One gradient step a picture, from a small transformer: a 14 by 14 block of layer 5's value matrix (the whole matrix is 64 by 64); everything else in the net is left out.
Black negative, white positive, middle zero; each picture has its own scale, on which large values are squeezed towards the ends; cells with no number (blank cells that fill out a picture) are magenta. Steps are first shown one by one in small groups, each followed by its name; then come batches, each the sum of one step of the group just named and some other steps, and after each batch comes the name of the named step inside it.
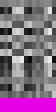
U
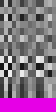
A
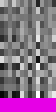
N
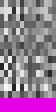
A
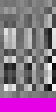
U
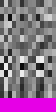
A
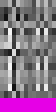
U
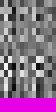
A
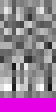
U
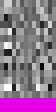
U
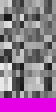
U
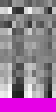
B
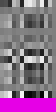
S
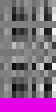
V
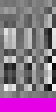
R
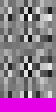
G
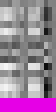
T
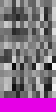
V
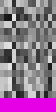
B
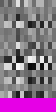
S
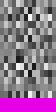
G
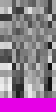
B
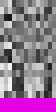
B
